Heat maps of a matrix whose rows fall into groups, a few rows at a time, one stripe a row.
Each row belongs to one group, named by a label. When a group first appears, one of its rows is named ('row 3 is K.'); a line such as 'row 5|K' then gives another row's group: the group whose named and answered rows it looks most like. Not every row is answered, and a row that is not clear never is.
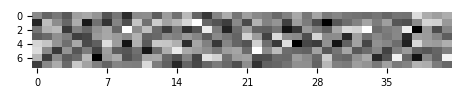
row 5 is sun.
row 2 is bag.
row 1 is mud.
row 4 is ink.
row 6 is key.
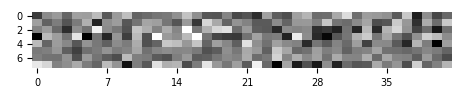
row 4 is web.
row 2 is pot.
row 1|key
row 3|mud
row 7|ink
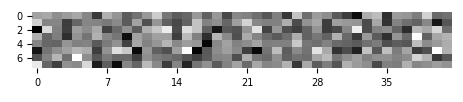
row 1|web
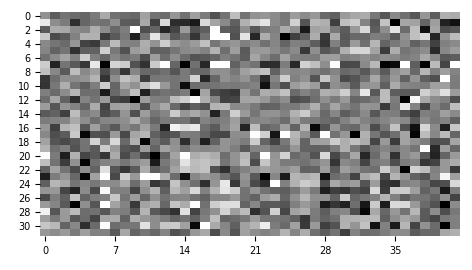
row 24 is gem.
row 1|web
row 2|bag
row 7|key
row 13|key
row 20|sun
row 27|pot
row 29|bag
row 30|web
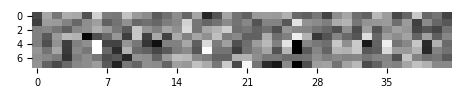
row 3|mud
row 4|bag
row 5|bag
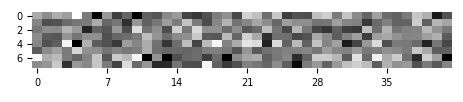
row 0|sun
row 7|bag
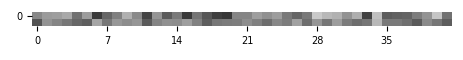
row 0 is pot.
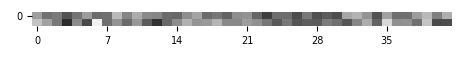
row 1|pot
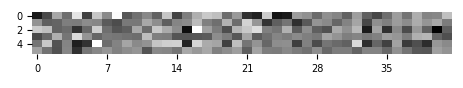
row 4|web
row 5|sun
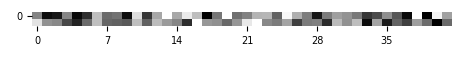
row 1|web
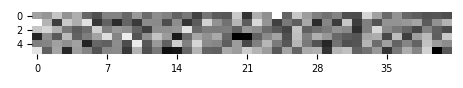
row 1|ink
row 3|key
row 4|mud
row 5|web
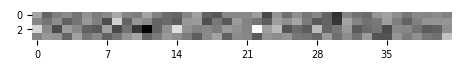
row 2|sun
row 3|gem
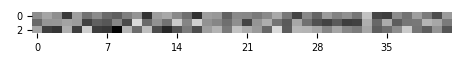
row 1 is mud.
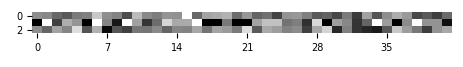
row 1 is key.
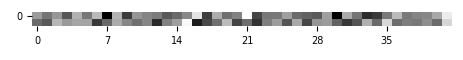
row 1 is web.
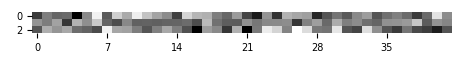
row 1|bag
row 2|gem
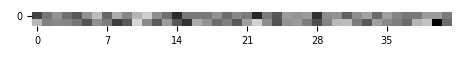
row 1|web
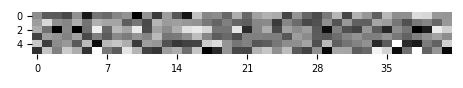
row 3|mud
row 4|key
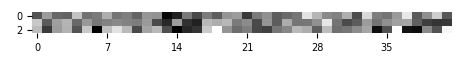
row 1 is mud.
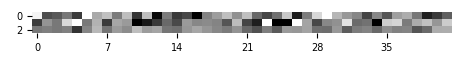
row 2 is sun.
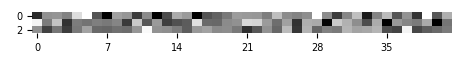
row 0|bag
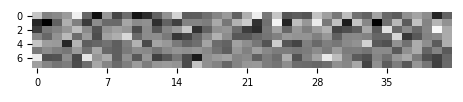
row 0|sun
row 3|key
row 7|web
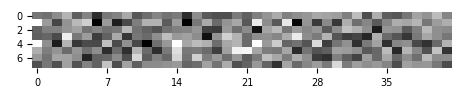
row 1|ink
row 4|sun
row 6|mud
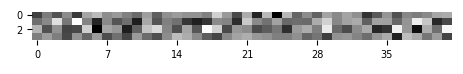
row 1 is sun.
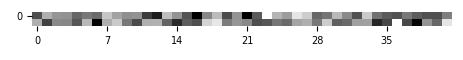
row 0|gem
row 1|key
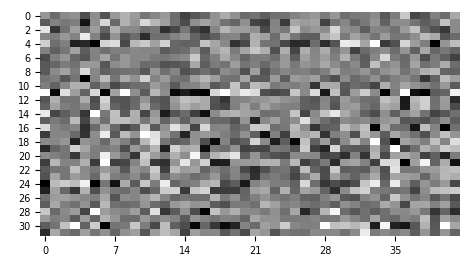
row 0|key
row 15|gem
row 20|pot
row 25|mud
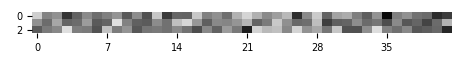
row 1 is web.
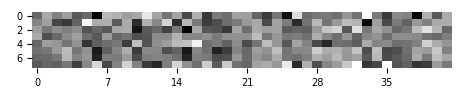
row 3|sun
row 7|bag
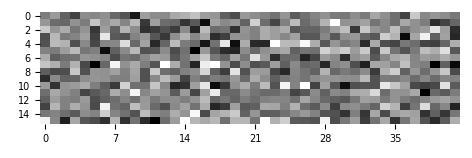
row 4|gem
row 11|bag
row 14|pot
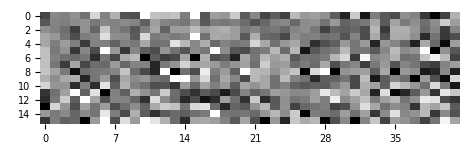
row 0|pot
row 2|pot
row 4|web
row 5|bag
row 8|web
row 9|web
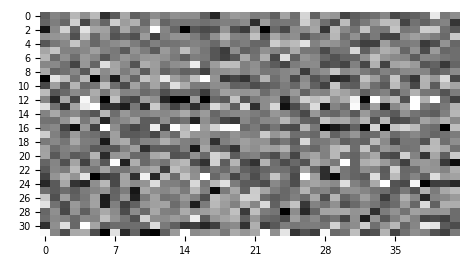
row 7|pot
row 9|mud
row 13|ink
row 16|pot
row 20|key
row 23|mud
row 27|ink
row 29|pot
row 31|sun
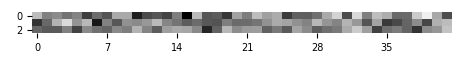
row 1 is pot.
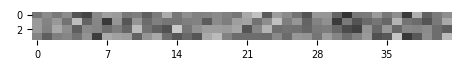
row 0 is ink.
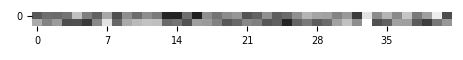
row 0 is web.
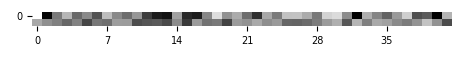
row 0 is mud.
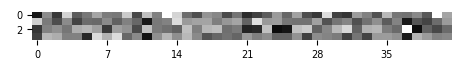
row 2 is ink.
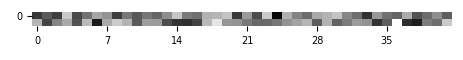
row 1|key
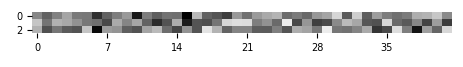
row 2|key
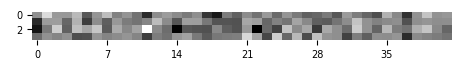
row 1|mud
